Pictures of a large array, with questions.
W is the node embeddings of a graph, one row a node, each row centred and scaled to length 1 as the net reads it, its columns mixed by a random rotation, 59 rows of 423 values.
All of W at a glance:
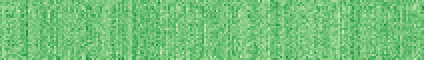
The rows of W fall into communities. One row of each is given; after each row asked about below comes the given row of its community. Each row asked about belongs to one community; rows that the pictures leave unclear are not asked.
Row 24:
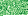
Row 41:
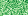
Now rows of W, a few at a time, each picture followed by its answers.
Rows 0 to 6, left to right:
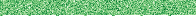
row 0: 41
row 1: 41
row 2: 24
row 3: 41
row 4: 24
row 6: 24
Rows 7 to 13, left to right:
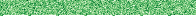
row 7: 24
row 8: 24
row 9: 24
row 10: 41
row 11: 41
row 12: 41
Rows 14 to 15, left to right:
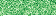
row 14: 41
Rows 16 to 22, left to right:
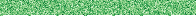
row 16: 41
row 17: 41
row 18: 41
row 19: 24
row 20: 41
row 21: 24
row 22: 41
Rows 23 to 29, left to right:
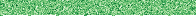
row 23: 24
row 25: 24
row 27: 24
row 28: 41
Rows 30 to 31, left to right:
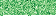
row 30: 41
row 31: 24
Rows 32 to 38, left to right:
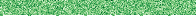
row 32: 41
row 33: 24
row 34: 24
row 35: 41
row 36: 41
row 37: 41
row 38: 41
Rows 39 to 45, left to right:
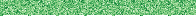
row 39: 24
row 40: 41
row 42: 41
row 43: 24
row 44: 24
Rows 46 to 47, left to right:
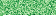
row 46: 41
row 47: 41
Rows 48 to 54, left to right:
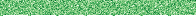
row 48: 24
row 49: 41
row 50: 41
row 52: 41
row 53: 41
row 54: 24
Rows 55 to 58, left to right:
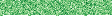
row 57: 24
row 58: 24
